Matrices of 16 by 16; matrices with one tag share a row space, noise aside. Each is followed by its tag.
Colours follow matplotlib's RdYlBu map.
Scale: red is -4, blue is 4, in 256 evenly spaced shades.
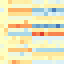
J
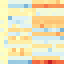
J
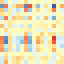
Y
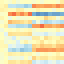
J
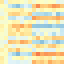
J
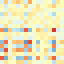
Y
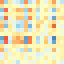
Y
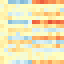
J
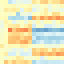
J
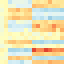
J
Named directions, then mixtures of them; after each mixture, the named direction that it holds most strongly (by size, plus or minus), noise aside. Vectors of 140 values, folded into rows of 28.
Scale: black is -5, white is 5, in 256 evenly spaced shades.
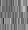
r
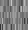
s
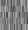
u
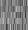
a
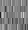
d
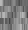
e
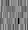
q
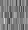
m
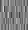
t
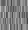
u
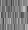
r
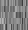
a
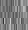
r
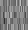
m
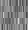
q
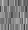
t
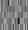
q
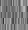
r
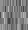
d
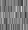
a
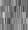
e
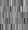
s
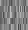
m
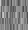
u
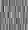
t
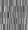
t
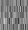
m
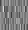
t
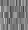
m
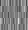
q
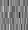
t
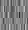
t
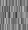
u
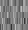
s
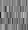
d
